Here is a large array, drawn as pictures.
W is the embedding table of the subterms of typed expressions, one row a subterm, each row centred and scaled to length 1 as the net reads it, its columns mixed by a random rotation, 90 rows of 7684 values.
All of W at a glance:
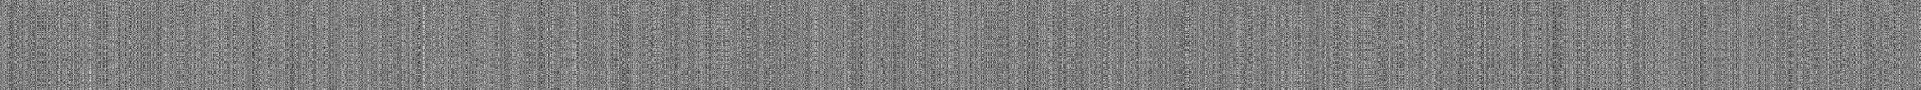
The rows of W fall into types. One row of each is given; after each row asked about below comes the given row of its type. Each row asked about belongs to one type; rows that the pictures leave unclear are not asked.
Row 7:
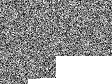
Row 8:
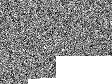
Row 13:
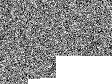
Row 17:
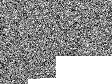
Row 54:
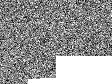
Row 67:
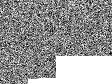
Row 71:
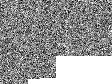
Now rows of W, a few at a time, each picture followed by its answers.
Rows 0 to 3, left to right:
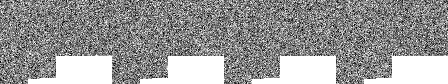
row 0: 67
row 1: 17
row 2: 54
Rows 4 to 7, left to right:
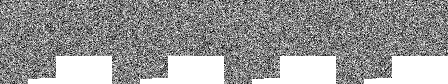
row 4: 67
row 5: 13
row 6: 71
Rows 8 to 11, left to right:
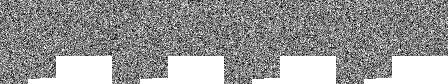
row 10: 13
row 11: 8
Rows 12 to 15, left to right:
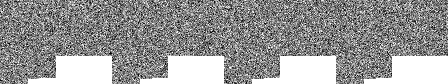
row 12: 67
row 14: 8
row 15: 8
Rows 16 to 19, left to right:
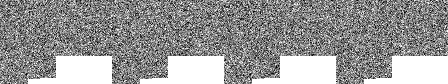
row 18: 7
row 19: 71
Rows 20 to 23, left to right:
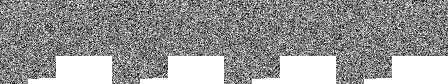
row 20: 67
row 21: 7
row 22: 7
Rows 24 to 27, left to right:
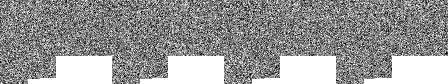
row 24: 71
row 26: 7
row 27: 67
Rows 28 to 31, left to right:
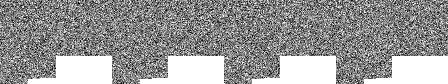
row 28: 54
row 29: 54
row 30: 7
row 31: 8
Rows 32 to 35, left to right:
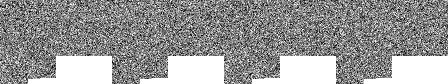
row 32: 7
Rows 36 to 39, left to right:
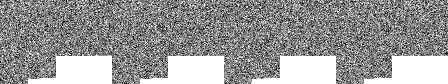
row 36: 67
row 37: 67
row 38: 54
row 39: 67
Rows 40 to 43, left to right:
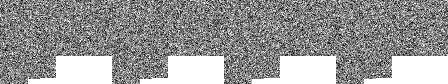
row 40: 17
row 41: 71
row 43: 17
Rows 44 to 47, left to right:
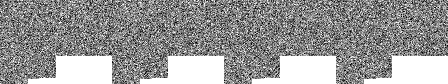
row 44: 67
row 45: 67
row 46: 7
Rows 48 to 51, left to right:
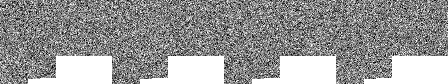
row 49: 8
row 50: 17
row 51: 13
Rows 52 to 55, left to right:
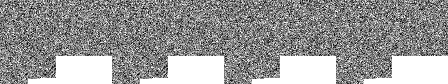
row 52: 7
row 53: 7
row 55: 54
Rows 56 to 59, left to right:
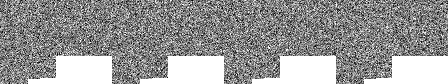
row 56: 13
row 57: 7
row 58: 8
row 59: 8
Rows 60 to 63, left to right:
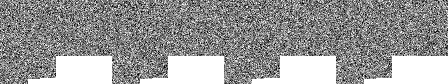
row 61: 7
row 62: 54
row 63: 13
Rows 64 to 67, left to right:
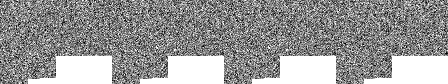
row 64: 67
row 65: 8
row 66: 8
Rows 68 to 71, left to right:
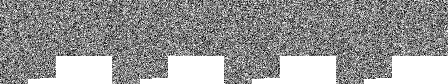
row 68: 17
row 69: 13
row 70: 7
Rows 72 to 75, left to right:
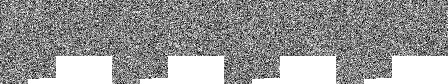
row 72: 71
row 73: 71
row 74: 17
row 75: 13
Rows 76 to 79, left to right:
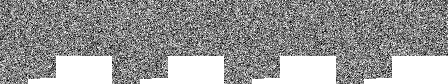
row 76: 13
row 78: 13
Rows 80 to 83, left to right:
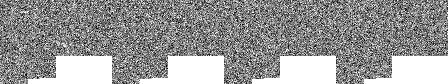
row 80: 71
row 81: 54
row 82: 8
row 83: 13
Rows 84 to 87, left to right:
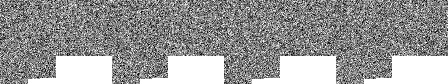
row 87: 13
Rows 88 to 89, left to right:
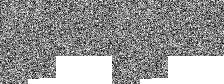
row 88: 71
